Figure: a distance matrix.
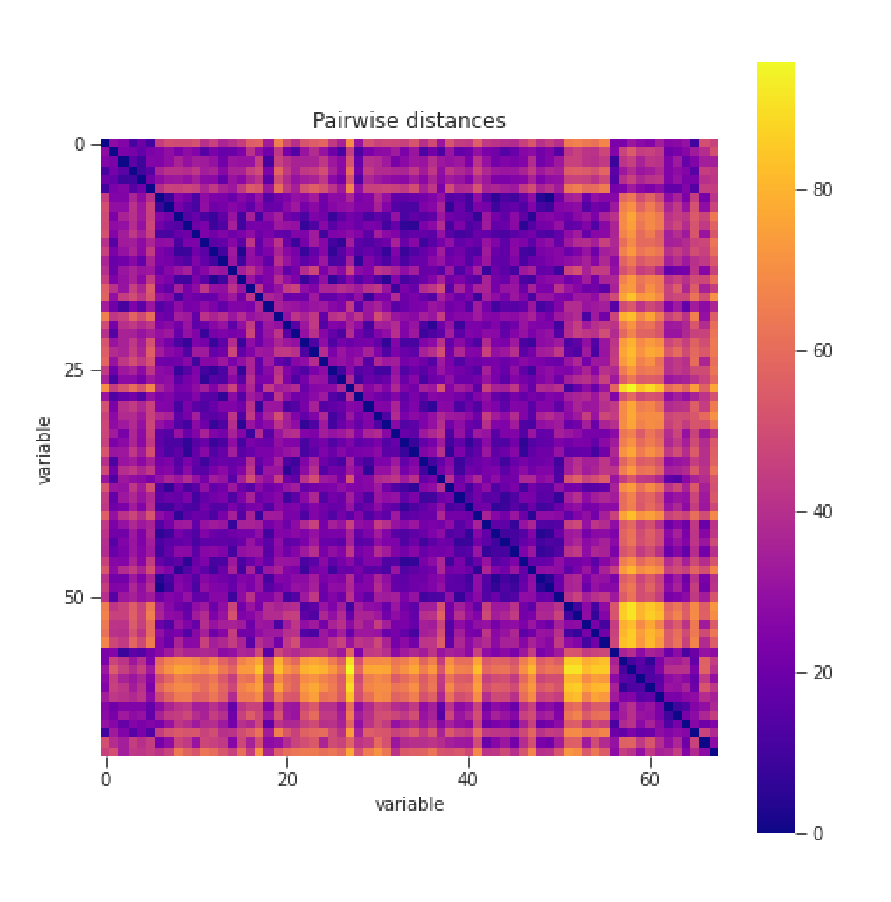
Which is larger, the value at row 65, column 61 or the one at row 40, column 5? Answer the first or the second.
the second
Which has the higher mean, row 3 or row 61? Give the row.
61
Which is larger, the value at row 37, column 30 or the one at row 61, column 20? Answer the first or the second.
the second
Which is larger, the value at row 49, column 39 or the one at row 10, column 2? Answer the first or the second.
the second
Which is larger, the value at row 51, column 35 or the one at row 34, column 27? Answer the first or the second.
the first
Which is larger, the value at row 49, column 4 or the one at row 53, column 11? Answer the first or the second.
the second
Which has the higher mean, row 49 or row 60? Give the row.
60
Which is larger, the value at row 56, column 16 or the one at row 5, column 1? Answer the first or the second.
the first
